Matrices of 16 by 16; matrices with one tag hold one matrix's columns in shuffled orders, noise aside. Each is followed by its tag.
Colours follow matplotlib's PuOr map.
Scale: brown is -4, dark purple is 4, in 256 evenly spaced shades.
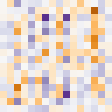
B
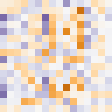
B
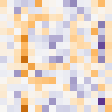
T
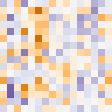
B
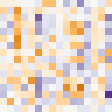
B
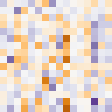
T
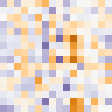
T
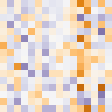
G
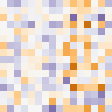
G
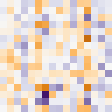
G
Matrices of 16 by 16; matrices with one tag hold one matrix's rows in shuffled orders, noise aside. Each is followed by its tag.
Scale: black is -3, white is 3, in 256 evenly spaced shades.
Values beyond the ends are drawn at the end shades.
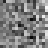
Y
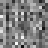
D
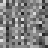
D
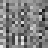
D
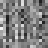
D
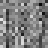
D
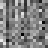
D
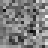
Y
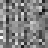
D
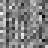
D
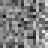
Y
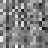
D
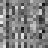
D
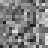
Y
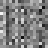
D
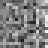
Y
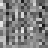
D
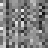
D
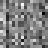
D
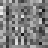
D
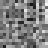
Y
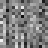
D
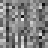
D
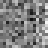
Y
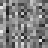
D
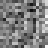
Y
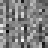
D
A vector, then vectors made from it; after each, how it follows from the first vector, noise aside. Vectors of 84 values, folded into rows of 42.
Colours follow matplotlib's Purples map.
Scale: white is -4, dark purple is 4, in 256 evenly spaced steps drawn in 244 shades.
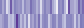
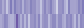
shrunk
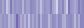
shrunk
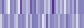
wrapped around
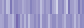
shrunk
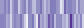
wrapped around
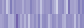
shrunk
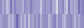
shrunk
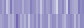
shrunk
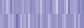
shrunk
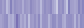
shrunk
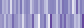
wrapped around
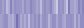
shrunk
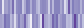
wrapped around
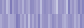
shrunk
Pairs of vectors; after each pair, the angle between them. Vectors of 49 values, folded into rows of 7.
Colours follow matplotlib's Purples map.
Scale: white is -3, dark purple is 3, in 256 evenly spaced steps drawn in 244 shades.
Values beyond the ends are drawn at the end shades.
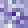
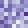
partly opposed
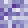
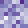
partly aligned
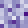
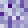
orthogonal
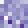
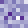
partly opposed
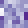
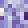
nearly parallel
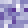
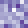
partly opposed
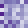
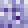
partly opposed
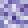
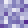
partly aligned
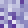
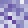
nearly opposite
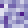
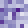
partly opposed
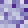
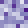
nearly parallel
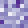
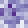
partly opposed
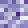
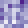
orthogonal
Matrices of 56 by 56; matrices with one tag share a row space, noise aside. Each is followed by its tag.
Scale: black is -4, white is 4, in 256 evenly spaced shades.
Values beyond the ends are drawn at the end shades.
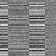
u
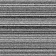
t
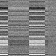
u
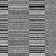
u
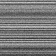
t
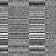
u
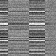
u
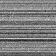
t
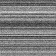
t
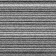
t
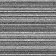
t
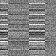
u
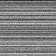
t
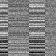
u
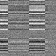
u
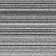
t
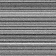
t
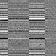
u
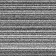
t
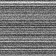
t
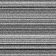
t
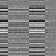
u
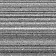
t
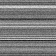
t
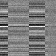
u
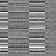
u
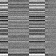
u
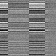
u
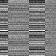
u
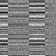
u
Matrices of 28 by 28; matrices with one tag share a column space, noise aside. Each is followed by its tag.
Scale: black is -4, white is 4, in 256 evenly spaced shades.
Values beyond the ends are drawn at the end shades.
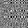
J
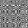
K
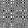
J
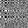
J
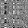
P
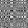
J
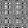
P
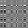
K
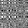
J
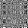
P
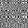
J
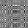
K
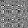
K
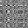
K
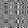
P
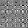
K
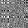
J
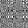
J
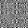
P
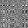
K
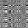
K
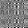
P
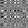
J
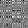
J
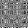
P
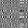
J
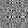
J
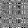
P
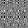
J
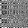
P
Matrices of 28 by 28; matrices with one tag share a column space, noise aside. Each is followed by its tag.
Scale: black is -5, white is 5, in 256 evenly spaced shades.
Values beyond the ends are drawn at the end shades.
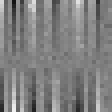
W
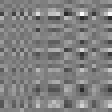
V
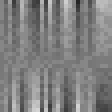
W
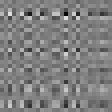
V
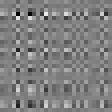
V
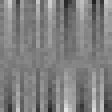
W
